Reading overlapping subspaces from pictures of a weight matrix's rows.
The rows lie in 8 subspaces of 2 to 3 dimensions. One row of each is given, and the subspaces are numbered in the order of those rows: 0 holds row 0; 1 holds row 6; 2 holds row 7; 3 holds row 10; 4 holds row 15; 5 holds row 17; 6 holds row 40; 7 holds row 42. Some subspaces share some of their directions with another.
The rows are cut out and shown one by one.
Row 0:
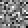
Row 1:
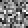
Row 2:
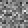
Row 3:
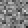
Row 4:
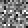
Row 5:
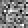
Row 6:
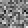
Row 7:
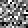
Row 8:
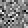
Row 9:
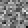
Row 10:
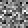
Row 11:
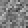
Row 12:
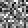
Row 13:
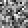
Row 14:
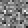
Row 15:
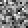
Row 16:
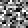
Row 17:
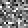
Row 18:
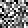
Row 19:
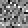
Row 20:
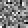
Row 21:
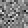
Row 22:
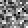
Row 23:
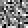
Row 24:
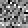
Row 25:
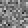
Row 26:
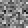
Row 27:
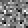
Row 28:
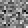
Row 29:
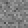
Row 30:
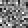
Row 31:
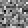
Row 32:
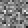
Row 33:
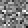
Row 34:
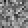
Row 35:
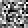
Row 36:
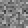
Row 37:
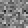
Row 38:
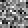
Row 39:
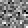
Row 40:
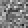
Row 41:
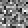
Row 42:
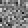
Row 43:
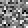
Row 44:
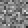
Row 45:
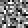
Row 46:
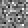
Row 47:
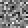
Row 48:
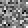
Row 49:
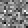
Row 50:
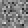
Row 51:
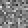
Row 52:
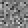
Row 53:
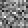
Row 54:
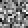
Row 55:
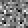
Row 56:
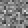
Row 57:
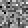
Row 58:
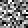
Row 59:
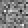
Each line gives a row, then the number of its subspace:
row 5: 6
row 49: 5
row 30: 7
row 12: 1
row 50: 6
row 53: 1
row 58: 2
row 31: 2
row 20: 3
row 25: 7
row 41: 2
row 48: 7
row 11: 6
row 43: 7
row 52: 0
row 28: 1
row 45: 3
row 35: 6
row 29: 5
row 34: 4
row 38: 1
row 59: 6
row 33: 1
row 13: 4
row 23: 3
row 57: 5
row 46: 6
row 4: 4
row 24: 2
